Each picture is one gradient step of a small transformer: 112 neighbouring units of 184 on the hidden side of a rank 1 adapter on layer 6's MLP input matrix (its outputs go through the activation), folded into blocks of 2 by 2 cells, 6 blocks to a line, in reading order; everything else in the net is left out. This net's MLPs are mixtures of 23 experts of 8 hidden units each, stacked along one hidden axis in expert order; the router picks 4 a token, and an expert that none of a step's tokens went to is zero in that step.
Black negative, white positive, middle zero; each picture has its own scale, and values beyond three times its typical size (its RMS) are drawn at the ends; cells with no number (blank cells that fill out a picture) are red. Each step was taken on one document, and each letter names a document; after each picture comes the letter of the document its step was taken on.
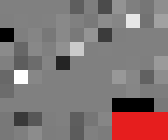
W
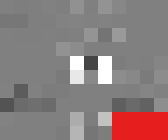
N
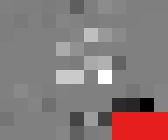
N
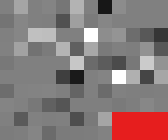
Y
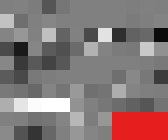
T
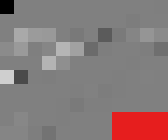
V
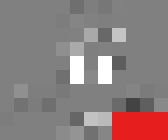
N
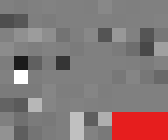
T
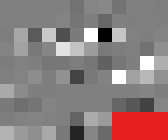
Y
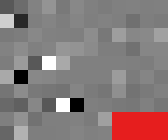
T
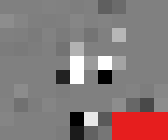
N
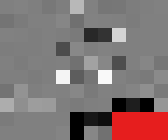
N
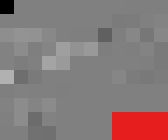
V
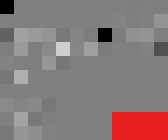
V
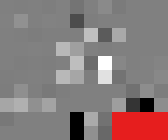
N
